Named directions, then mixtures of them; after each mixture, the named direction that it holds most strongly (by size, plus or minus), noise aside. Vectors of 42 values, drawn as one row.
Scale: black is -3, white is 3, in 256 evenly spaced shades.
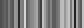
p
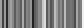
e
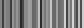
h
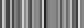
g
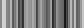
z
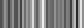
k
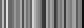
e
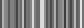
k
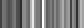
k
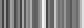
e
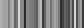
p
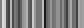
g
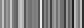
h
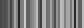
p
